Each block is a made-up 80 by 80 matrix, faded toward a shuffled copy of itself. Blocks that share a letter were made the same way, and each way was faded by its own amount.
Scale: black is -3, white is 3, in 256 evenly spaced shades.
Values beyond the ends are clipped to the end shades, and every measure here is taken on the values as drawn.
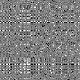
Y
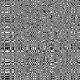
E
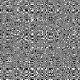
Y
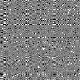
Y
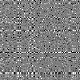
Y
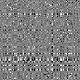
E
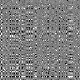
E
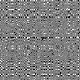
E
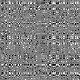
Y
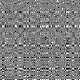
E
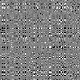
E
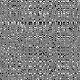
Y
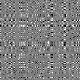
E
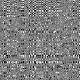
Y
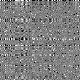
Y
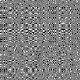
E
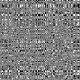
Y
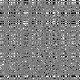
E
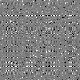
Y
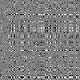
E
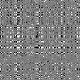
E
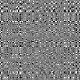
E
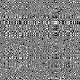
Y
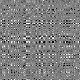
E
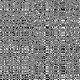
Y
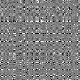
E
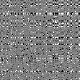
Y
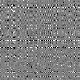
E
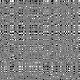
E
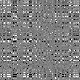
E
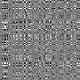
E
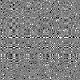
Y
